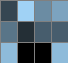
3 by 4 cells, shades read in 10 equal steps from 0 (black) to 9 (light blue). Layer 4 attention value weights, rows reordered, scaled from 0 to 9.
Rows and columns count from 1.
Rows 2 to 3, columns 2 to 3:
2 4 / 0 0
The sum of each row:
25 15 16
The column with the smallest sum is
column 3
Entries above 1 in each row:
4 4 2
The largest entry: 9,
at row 1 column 2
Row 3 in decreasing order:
8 8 0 0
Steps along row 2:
down up same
